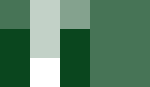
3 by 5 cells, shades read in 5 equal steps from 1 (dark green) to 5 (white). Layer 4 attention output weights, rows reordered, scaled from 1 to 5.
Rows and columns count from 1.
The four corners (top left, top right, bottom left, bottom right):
2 2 1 2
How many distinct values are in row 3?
3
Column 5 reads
2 2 2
